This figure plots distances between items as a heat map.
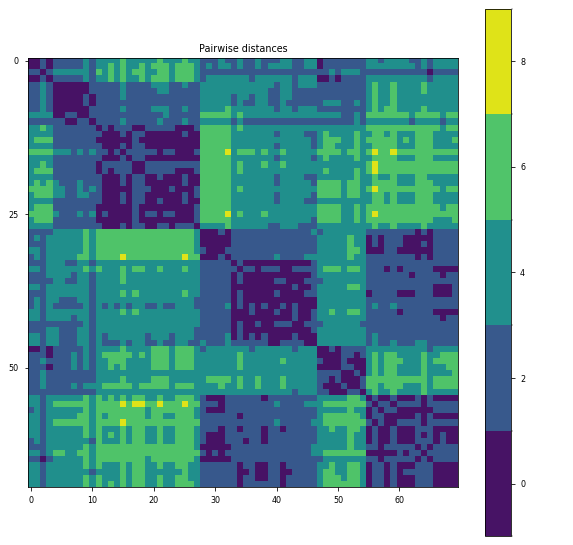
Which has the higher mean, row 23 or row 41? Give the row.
23
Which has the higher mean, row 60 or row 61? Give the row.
60
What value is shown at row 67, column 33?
2
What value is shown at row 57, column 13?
6
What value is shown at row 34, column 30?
2
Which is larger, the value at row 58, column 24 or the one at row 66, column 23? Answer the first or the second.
the first
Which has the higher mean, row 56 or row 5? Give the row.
56
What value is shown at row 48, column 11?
4
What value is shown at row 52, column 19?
4
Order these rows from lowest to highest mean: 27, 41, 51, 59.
41, 27, 51, 59
